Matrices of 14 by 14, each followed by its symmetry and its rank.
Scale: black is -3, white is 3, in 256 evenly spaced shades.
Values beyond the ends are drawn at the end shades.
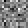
neither, rank three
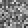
neither, full rank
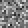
neither, full rank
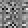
neither, rank three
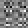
neither, rank two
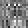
neither, rank two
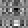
neither, rank two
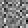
neither, rank three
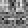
neither, rank three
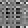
neither, rank two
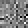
neither, rank three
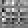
neither, rank two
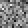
neither, full rank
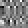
neither, rank two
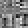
neither, rank three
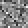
neither, full rank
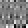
neither, rank two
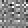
neither, rank three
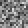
neither, full rank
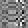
neither, rank two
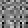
neither, rank two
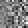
neither, rank three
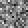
neither, full rank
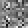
neither, rank three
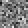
neither, full rank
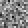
neither, full rank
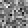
neither, full rank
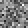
neither, full rank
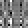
neither, rank two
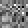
neither, rank three
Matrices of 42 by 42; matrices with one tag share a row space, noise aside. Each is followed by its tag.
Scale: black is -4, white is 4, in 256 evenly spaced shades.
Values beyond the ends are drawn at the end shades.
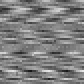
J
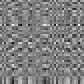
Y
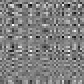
Y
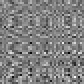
Y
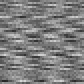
J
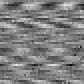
J
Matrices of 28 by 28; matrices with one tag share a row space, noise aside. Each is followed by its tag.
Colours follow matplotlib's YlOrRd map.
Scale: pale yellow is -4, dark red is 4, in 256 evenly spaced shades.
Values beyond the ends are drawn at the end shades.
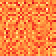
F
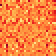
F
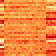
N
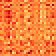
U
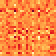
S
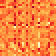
S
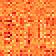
U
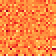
F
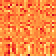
U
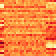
N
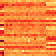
N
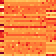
N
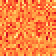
F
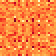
S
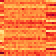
N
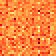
S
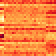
N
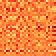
F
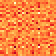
S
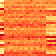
N
